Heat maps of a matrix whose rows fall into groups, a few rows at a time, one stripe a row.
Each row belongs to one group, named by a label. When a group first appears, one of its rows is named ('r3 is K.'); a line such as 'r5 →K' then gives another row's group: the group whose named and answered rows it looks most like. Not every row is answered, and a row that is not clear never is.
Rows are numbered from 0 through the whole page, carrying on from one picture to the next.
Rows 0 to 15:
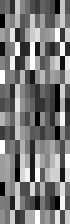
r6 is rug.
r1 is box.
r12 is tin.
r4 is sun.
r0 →rug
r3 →box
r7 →rug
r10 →tin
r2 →sun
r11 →tin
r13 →box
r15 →sun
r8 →rug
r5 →tin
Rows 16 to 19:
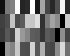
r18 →rug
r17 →sun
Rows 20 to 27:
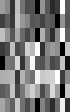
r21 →rug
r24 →box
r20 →rug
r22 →rug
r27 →rug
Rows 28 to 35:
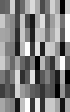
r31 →tin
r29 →tin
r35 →tin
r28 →sun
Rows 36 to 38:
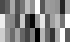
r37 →tin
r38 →rug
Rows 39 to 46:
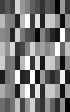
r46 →box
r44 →box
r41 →rug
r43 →tin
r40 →tin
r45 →tin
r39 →rug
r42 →sun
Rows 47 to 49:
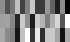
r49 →tin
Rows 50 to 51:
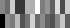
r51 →box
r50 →sun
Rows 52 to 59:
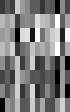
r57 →rug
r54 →tin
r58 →box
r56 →box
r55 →sun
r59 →box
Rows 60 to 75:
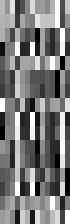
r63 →box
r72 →box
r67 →tin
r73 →box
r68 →box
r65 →rug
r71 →rug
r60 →sun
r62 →rug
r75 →tin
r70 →rug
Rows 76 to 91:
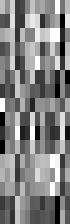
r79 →sun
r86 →box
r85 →box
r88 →sun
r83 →tin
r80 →sun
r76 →sun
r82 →rug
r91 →rug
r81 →box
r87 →sun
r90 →rug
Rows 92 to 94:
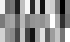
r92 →tin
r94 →tin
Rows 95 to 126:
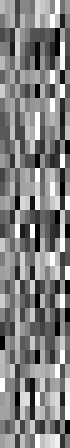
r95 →sun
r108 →sun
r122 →tin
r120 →rug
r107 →sun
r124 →tin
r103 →sun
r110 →rug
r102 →sun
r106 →rug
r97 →rug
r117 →box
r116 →rug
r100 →sun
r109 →tin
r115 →box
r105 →box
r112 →rug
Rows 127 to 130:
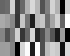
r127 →sun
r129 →box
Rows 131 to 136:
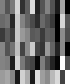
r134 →box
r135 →rug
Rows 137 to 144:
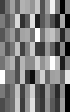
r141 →sun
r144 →box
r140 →box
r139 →sun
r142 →tin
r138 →box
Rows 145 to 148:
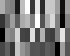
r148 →rug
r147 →box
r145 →tin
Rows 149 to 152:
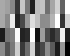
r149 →tin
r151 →box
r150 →sun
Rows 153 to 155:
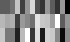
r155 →tin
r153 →box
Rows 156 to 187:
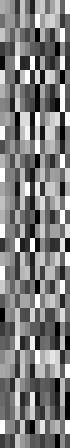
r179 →rug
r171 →rug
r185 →box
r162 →rug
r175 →tin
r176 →rug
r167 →rug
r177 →sun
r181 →sun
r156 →tin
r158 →rug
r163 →rug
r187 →rug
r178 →box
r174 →tin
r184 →box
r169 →tin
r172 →tin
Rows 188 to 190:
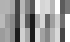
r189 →tin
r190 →tin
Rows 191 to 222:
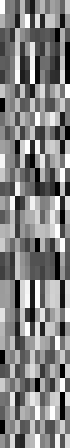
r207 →sun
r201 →tin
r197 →tin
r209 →rug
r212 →tin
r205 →sun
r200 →box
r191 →tin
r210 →rug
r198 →box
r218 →rug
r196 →box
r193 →rug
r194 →box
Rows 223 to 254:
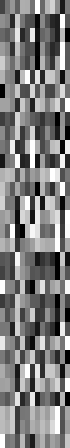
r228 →tin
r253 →sun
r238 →tin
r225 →box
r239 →sun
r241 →rug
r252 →sun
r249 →tin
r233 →sun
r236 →rug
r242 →rug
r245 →box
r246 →rug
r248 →box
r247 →tin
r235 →sun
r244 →rug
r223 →sun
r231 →rug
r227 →rug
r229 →box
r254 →tin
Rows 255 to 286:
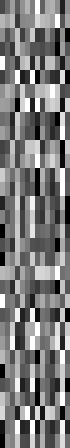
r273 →box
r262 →tin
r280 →rug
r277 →box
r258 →rug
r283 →rug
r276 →tin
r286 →box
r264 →rug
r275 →rug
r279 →sun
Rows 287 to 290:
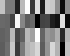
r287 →tin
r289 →sun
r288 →rug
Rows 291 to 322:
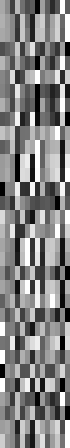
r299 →box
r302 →tin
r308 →tin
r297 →rug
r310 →box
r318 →tin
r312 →sun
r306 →tin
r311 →tin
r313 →box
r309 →tin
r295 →rug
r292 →tin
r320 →box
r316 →tin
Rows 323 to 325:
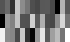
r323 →rug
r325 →tin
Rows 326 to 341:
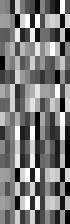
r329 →sun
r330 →box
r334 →rug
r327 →tin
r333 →sun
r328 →box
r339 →box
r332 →sun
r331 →rug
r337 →box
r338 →tin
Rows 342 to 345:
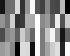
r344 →sun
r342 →box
